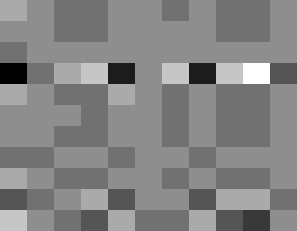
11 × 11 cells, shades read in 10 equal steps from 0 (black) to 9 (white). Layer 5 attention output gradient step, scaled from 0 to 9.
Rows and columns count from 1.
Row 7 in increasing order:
4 4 4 4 4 5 5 5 5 5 5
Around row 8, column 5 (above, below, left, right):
5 5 5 5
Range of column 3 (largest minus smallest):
2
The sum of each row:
51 51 54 50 52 51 50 51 51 50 49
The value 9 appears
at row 4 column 10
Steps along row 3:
up same same same same same same same same same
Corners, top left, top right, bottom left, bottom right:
6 5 7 5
